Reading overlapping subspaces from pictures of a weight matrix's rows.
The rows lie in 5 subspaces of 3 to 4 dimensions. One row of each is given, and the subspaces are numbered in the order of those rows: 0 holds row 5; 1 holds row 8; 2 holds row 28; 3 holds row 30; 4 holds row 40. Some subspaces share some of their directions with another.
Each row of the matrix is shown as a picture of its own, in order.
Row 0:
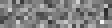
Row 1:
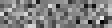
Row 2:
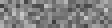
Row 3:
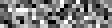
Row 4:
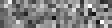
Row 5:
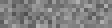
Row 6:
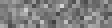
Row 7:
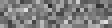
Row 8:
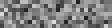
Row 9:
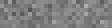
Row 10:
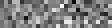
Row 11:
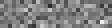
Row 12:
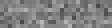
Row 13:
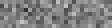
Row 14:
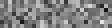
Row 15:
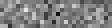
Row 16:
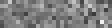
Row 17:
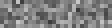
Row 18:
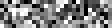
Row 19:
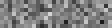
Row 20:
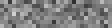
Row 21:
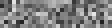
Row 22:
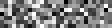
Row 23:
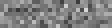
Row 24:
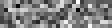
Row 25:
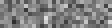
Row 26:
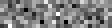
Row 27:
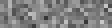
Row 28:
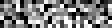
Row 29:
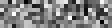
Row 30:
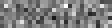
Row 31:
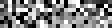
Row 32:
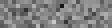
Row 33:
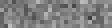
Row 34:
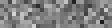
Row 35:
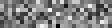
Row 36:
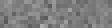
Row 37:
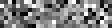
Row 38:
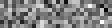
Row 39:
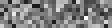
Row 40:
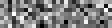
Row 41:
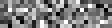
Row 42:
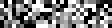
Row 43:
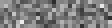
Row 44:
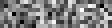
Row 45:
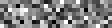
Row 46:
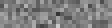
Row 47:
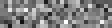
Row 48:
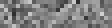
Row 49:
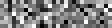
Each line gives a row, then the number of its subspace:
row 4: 3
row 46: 0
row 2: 2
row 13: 3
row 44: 3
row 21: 3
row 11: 1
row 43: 3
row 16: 3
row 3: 1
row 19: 4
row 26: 0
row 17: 3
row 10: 2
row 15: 0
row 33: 0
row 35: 0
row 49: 4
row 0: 3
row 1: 1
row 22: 4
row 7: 1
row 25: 4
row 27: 4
